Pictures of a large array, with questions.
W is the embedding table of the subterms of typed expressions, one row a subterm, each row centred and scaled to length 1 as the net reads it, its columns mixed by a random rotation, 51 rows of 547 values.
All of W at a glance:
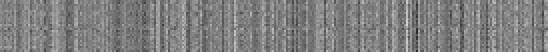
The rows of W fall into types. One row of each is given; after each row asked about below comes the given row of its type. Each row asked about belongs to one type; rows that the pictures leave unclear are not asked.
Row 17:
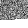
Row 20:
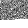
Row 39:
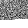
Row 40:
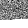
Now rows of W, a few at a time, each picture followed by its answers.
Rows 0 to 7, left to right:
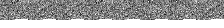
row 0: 17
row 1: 20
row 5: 17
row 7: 20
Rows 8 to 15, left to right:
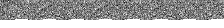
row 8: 17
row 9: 20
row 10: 39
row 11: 20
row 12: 40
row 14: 39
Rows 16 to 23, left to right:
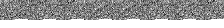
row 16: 39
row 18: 17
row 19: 20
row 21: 17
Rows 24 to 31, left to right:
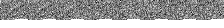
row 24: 20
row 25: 20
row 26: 20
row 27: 40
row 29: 39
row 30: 17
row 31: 17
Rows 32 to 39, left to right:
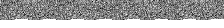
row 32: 17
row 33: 39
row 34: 17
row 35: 40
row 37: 39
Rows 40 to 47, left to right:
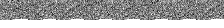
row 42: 20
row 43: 17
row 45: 17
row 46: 39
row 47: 20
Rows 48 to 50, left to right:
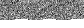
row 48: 17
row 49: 20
